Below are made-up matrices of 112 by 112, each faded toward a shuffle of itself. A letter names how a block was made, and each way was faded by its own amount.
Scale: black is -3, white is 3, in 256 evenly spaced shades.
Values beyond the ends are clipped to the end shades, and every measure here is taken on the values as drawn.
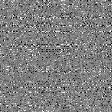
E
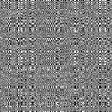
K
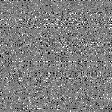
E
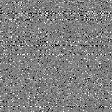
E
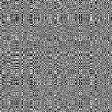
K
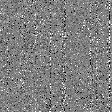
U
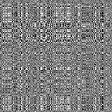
K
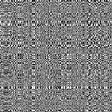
K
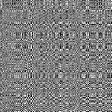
K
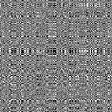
K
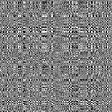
K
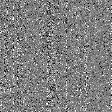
U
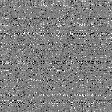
E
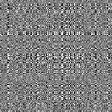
K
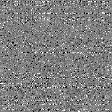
E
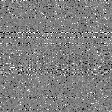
E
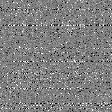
E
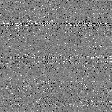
E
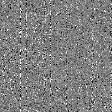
U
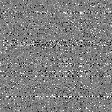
E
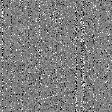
U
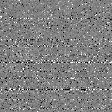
E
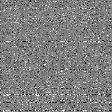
E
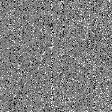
U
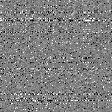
E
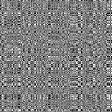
K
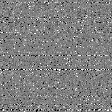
E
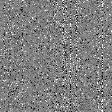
U
